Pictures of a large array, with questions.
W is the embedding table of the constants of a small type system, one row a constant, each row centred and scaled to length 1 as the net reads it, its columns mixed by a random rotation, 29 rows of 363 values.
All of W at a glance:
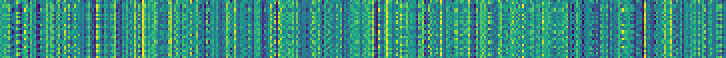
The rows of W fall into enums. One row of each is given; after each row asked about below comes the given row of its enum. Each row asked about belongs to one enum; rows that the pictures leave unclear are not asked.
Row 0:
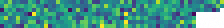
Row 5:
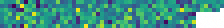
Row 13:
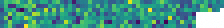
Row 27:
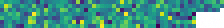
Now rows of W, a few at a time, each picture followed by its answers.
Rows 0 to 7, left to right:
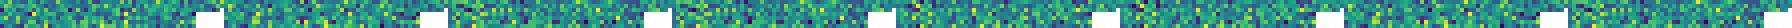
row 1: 27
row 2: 13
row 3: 13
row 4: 5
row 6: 27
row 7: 13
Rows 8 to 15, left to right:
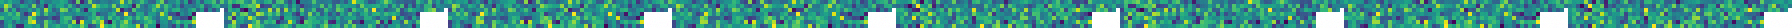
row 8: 27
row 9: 13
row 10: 27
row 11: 27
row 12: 5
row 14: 27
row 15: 5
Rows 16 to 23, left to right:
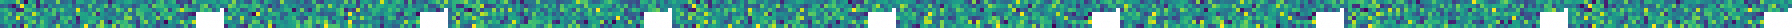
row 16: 5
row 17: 0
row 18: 13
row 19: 5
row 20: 27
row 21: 27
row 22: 13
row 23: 5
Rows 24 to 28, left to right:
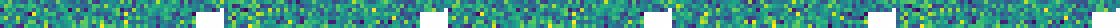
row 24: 0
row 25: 13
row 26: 0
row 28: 13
